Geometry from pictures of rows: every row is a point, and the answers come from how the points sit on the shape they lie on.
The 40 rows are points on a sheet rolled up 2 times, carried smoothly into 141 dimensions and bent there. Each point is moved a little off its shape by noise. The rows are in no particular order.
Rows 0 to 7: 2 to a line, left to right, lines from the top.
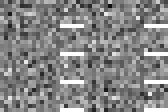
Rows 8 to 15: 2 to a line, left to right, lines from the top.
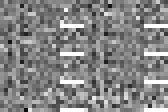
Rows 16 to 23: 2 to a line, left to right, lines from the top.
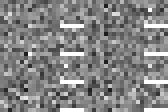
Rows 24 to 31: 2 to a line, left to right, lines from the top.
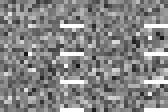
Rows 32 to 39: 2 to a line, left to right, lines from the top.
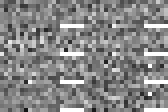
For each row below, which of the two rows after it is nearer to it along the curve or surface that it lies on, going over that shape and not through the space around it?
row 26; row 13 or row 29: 13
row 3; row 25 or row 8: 8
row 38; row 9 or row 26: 26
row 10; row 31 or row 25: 31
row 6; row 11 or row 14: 14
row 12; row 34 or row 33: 33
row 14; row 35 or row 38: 35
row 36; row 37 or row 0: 0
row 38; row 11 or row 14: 11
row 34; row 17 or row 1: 17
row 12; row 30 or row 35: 30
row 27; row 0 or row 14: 0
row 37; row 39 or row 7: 7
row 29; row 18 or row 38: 18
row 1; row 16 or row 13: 13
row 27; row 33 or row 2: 33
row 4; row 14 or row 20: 20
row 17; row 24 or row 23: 23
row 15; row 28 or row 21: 28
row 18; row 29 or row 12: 12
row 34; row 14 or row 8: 14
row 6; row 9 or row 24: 24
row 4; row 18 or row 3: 3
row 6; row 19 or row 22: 19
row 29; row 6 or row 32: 6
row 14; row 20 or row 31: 31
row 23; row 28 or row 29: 28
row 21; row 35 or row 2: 2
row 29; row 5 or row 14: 14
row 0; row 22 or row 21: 22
